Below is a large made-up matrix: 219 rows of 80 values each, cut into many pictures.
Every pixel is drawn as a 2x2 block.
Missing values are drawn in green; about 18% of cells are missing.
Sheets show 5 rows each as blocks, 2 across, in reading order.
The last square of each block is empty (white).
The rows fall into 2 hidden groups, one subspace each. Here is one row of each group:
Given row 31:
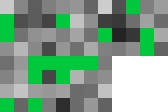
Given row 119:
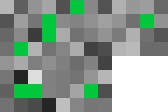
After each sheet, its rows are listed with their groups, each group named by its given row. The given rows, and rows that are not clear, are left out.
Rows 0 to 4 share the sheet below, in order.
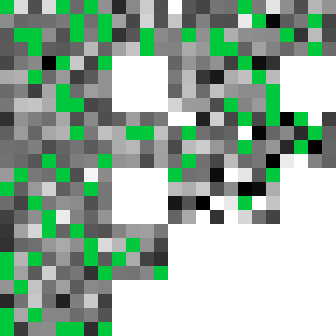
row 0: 119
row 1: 31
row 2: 31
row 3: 119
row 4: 31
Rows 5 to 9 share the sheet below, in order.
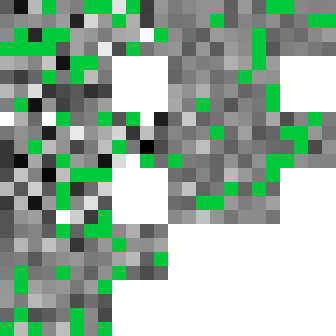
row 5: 119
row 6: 31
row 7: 119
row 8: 119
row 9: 31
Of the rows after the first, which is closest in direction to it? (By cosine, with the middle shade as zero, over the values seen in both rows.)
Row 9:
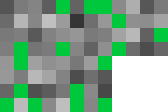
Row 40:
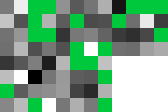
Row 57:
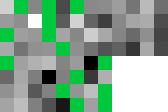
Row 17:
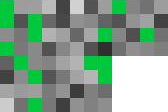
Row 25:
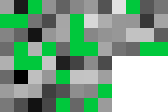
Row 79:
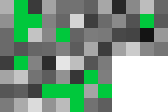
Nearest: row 25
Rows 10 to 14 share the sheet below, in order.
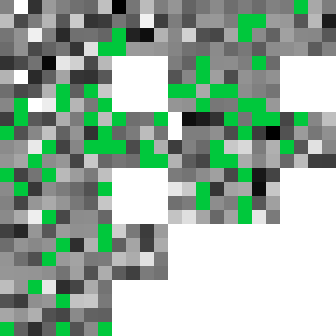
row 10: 119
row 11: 31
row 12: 119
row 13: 31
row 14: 119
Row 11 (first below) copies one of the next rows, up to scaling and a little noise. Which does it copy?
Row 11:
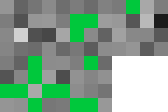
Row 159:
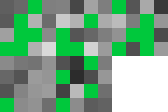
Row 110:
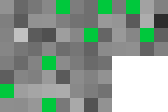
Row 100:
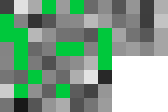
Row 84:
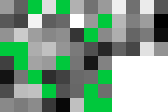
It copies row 110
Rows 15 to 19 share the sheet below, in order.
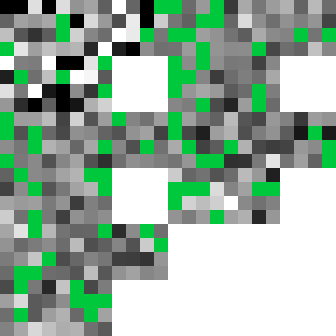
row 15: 119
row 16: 31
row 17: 31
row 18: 31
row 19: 119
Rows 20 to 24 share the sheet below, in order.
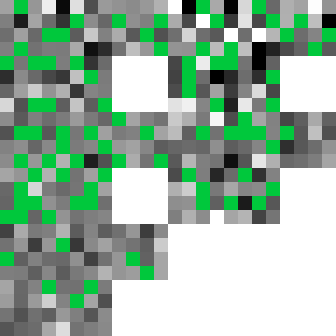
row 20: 31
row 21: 31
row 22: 119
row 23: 119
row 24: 31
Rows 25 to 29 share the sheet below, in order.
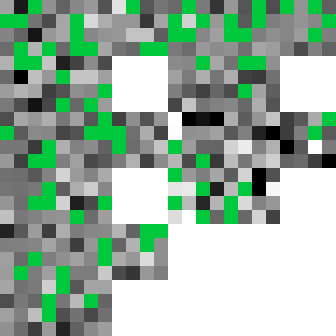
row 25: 119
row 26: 31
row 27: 31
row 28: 31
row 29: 119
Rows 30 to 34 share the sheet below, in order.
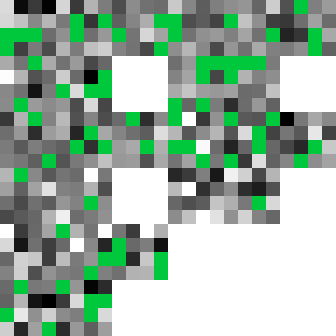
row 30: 31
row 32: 31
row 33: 119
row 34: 31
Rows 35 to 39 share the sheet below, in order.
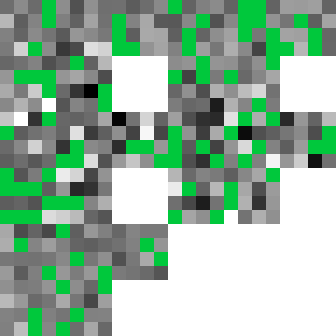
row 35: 119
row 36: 119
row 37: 119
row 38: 31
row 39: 31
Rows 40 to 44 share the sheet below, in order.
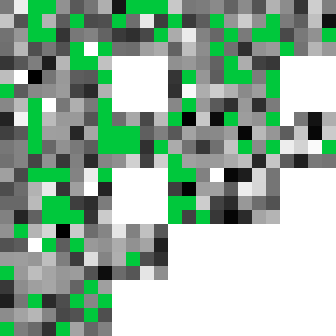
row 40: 119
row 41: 31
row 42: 31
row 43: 119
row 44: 31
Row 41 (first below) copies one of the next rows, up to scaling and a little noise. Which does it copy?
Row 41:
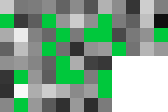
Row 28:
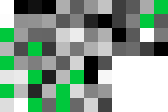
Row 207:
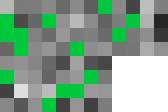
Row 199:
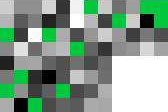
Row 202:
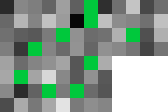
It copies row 207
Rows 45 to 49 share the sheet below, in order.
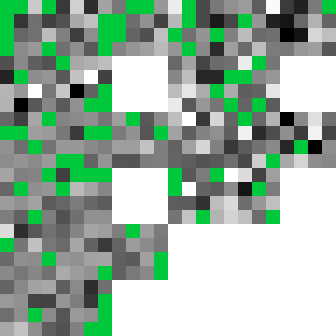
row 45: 31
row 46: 31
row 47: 119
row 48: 119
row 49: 31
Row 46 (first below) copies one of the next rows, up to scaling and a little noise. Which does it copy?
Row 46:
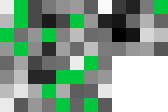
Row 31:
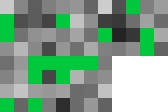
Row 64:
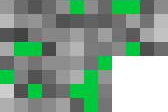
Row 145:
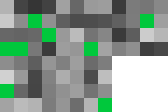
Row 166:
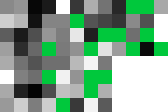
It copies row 31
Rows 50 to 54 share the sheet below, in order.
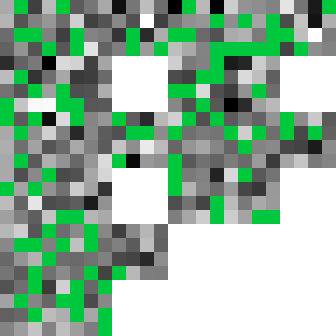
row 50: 119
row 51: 119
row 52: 119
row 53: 119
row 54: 119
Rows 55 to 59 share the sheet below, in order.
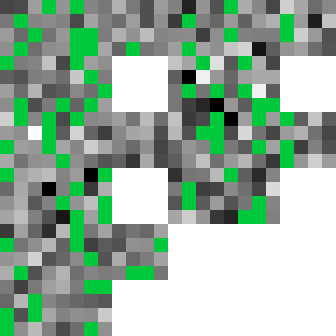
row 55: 119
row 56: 119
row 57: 31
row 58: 31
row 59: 119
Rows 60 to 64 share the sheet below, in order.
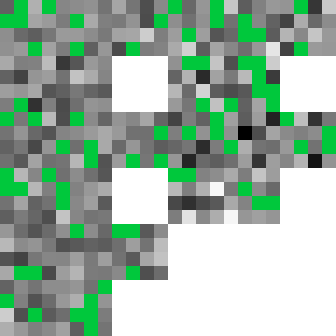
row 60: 119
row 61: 119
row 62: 119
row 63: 31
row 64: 31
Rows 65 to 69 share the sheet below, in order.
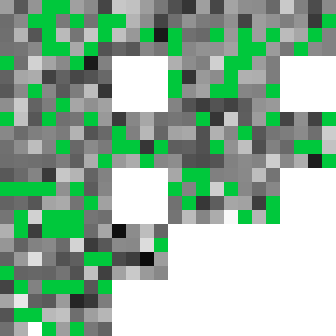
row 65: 31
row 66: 119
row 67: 119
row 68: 31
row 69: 119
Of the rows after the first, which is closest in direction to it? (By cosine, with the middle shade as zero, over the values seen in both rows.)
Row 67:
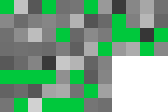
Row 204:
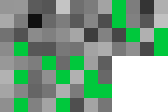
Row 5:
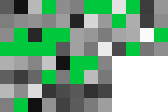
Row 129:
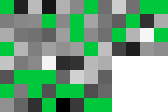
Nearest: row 204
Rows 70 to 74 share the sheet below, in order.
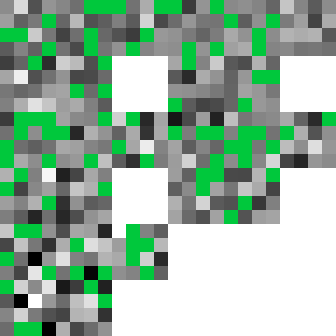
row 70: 119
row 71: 119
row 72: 119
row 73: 119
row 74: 119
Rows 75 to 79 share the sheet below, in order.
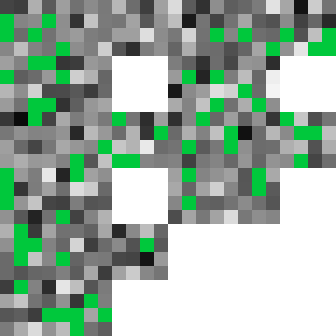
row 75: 119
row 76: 31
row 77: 119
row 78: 31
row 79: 119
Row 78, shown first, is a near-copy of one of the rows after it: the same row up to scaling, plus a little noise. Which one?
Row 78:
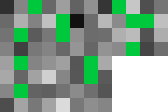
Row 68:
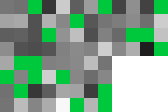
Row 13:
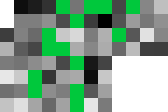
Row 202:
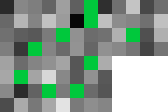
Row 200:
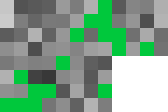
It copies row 202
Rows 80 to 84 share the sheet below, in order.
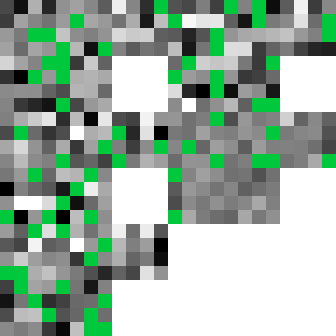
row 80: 119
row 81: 31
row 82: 31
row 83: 31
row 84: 31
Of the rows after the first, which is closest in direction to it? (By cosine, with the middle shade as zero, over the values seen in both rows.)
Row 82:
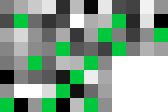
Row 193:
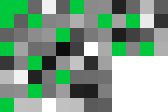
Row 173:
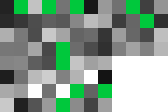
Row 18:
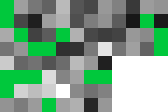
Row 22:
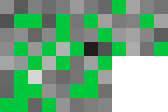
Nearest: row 173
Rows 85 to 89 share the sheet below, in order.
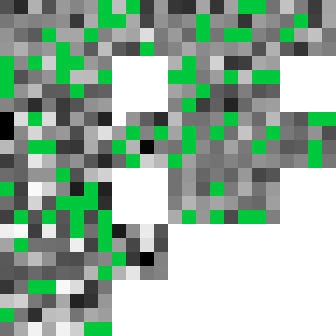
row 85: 119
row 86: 119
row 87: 31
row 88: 31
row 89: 119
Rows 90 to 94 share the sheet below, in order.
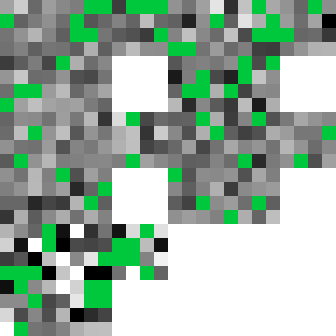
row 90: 119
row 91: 31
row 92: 31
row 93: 31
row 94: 31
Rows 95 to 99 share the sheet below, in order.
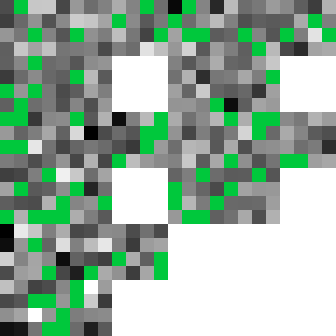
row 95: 31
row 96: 119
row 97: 119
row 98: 31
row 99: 31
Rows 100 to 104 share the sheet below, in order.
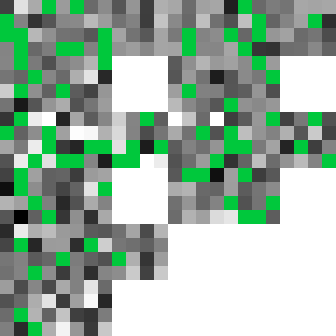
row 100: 31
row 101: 31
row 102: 31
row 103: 119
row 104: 31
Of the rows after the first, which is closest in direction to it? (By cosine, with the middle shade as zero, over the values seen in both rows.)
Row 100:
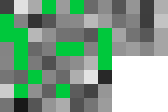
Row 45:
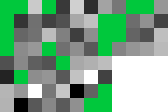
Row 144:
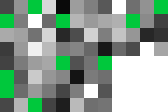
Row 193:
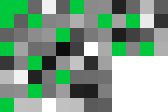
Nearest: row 45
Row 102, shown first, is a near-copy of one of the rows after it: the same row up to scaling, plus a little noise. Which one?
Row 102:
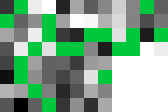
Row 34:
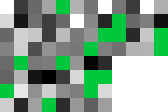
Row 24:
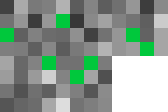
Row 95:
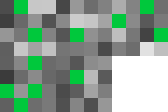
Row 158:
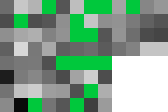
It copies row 95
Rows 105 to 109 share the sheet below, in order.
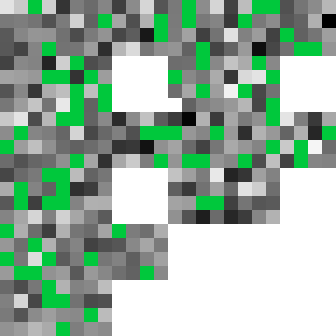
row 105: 119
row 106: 31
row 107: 119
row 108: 119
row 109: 119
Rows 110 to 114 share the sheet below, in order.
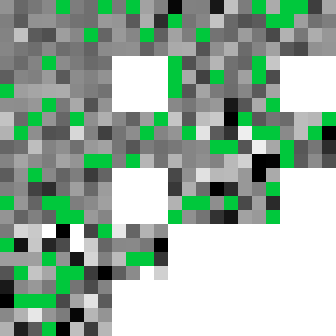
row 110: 31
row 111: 119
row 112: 31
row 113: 31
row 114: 31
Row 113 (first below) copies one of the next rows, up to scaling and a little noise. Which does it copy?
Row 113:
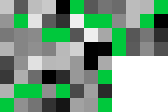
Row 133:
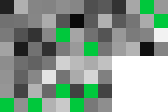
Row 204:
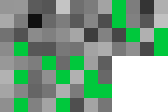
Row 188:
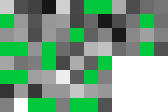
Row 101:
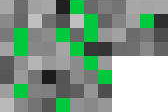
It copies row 101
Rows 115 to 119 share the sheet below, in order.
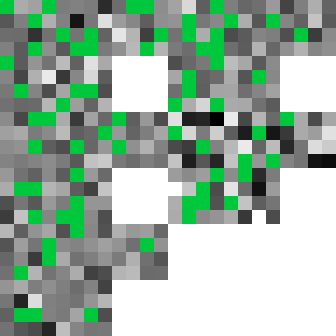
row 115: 31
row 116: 119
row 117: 31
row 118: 31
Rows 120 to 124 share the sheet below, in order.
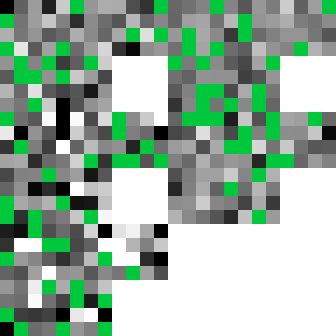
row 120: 119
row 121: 31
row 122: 31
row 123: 31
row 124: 31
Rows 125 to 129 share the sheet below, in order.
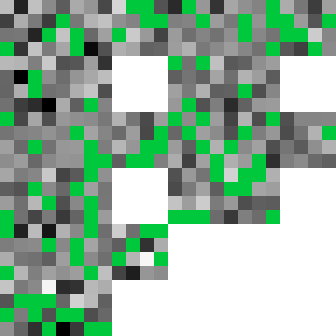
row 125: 119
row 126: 119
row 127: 119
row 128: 31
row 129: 119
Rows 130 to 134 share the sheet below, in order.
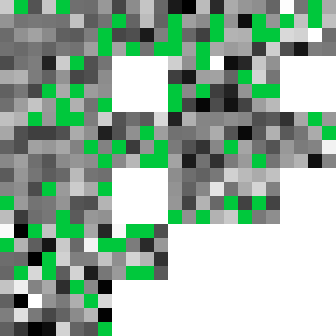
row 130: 119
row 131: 119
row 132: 31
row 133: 31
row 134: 119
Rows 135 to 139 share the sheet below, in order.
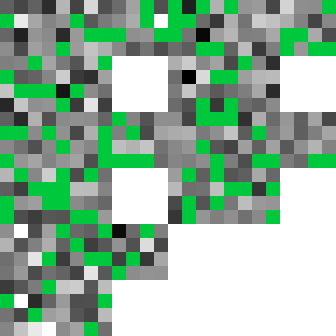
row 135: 31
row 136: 119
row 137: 119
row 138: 31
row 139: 119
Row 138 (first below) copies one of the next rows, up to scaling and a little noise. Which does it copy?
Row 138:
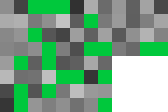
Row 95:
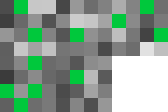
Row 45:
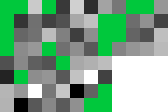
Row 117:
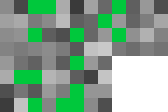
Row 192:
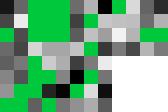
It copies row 117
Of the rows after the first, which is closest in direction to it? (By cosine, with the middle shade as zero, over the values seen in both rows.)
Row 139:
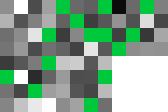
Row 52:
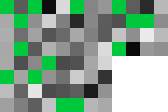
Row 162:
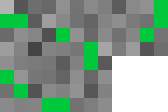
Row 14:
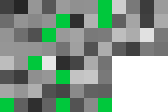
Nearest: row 162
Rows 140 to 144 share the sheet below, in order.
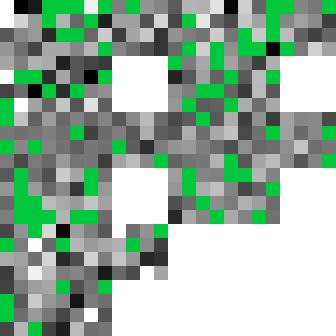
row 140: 31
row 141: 31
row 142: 119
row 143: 31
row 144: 31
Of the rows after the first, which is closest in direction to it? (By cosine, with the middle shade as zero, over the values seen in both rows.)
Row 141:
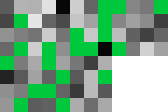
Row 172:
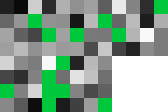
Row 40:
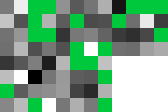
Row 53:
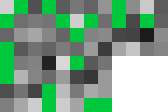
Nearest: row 53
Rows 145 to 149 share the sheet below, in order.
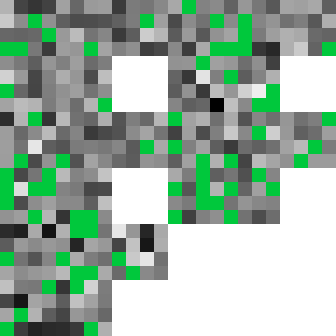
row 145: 31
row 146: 119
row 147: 119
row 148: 31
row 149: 119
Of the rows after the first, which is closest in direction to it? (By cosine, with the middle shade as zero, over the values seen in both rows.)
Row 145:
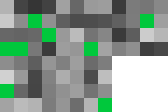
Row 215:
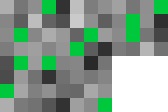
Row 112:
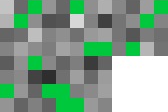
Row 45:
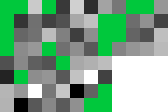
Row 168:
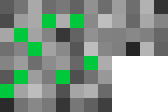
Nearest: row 112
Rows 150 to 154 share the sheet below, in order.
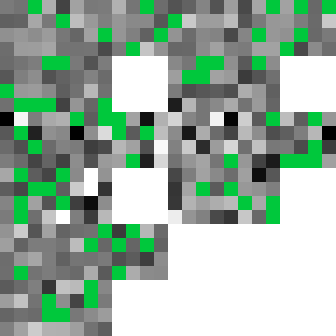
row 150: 31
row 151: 31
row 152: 31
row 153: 31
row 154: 119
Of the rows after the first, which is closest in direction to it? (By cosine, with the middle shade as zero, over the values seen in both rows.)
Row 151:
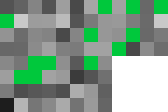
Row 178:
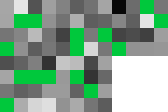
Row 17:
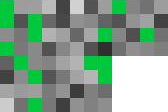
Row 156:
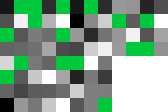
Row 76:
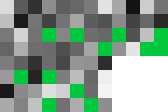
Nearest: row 156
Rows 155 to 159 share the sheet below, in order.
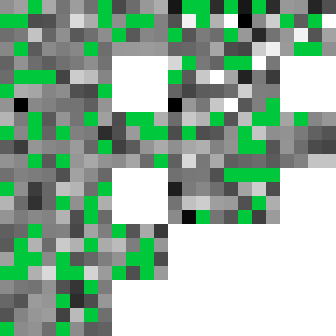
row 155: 31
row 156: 31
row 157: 31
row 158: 31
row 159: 31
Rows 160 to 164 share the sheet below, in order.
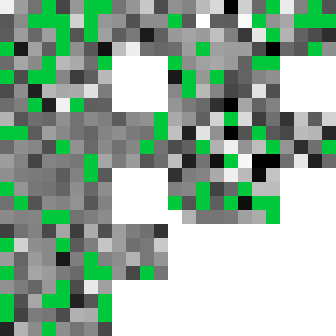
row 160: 119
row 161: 31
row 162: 31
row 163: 31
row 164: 31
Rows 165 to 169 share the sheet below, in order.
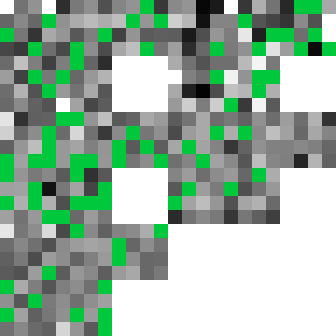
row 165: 119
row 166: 31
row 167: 31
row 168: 31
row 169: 119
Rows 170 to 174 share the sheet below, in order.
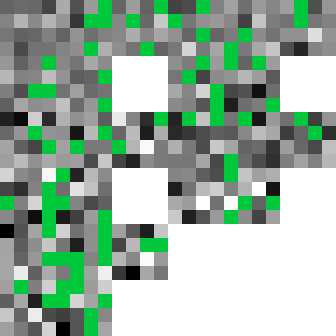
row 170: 31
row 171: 119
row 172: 119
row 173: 31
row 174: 119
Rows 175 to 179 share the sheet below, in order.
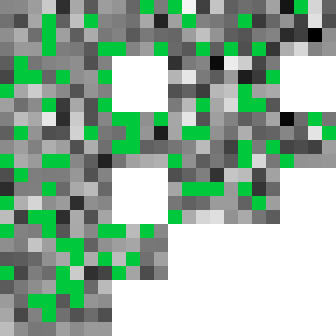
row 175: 31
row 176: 119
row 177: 31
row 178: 119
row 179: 31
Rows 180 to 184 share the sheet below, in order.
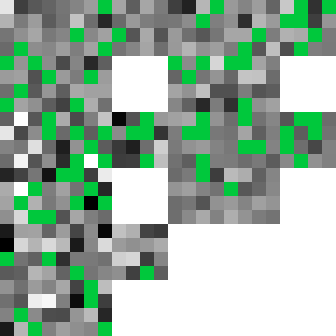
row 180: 31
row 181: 119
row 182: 119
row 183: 119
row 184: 31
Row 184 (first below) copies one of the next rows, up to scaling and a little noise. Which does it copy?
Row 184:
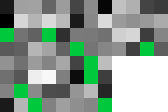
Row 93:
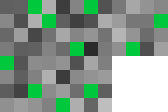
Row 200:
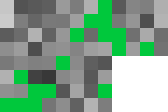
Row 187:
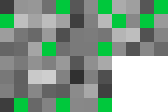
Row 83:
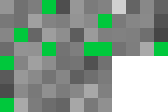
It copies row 187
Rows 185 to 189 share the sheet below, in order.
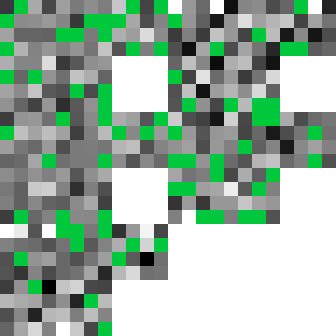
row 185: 119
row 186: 119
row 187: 31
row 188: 31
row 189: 119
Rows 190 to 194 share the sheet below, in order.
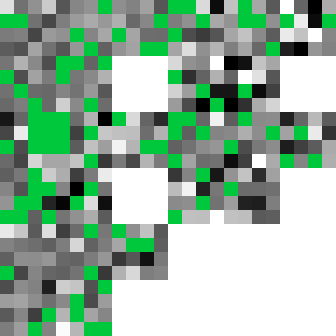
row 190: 119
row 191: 119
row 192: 31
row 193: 119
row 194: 119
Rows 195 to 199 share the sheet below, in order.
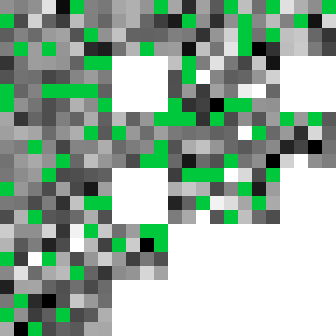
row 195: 31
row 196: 119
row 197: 31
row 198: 119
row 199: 31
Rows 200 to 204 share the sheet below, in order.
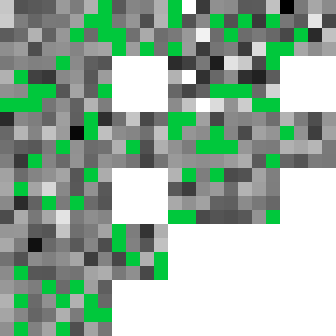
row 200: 31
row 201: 119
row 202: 31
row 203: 119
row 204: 31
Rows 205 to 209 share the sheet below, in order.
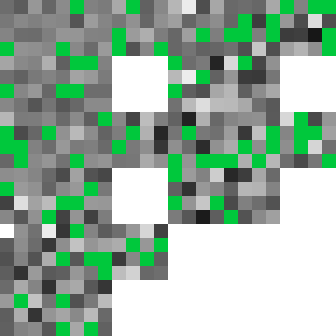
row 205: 119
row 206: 119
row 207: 31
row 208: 119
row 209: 119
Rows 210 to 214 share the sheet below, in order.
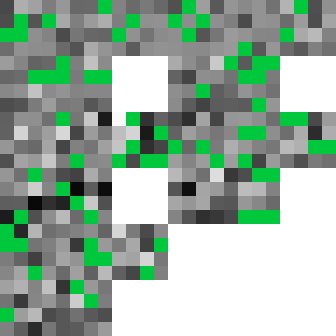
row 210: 31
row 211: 119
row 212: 31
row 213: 119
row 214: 119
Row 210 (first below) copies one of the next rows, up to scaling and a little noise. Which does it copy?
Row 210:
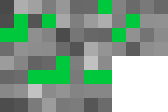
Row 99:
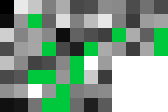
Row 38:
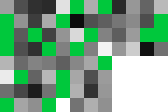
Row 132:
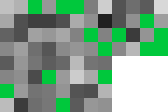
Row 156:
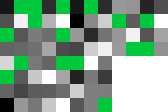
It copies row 99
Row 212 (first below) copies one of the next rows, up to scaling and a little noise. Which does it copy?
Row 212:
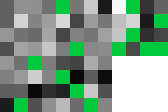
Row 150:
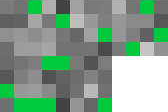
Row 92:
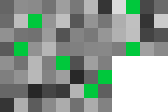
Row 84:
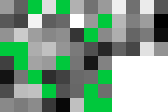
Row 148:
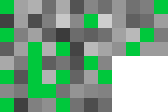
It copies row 92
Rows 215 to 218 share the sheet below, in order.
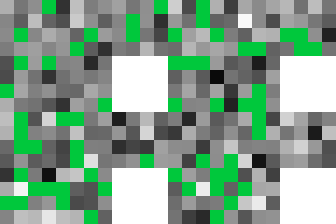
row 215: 31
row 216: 31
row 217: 119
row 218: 119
